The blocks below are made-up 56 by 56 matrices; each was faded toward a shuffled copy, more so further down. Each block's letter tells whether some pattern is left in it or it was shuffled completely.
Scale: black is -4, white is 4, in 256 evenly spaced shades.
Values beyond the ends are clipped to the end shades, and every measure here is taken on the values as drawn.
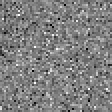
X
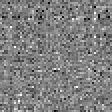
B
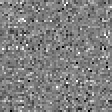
B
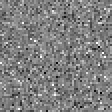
X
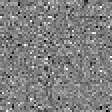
B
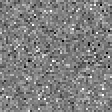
X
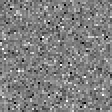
X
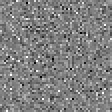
B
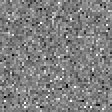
X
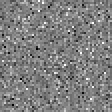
X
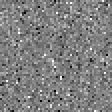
X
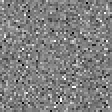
B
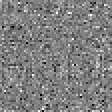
B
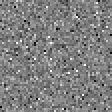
X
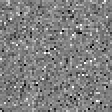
X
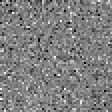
B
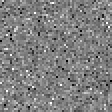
X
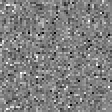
B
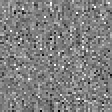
B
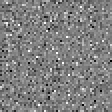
B
